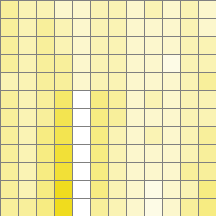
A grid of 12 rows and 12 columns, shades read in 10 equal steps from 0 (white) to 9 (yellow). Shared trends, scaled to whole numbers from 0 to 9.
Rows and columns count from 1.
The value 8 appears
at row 9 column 4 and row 10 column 4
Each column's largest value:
4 4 5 9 2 5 4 2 3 2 4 5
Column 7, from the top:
3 3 3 3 3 4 4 3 3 3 3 3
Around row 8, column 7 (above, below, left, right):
4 3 5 2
